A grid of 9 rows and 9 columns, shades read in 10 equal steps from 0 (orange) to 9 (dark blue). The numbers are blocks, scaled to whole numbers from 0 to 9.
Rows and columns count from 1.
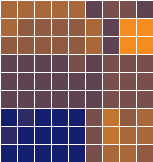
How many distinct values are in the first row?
3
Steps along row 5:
same same same same same down same same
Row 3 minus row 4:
-2 -2 -2 -2 -1 -3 1 -5 -5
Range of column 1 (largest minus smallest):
6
